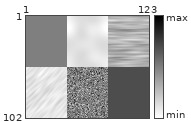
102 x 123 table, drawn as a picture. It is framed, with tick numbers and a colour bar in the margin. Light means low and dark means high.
It is made of 2 by 3 panels. Panel 1,1: middling, flat. Panel 1,2: very low, smooth, faint in contrast. Panel 1,3: low, streaked across. Panel 2,1: very low, slanting up to the right, faint in contrast. Panel 2,2: middling, fine-grained, strong in contrast. Panel 2,3: high, flat.
